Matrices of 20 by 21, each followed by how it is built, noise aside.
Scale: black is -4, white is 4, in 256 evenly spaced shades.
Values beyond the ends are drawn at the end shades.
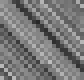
Toeplitz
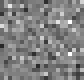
noise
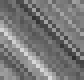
Toeplitz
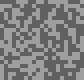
noise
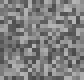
noise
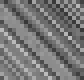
Toeplitz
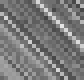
Toeplitz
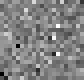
noise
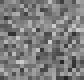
noise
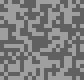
noise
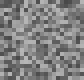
noise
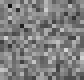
noise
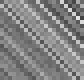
Toeplitz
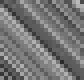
Toeplitz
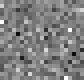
noise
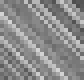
Toeplitz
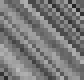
Toeplitz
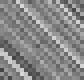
Toeplitz
